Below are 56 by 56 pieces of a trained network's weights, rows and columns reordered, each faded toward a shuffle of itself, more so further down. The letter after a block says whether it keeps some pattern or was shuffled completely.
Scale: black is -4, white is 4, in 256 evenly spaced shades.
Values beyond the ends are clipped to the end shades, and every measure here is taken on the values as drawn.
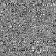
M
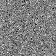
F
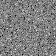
F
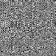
M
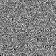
M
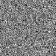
M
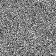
F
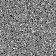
F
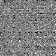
M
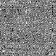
M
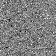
F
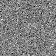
F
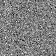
F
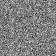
F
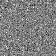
F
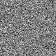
F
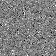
F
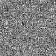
M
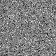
F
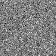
F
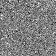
F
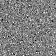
F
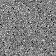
F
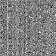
M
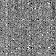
M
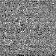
M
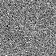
F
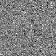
M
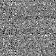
M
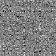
M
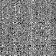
M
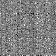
M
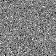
F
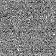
M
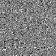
M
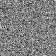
F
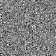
M
